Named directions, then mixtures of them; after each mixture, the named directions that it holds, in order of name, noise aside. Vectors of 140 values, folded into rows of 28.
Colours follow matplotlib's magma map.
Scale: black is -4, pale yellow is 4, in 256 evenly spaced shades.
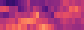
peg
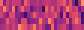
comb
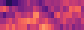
peg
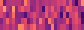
comb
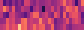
comb, peg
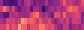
comb, peg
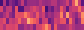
comb, peg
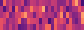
comb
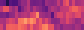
peg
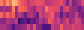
comb, peg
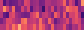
comb, peg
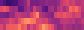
peg
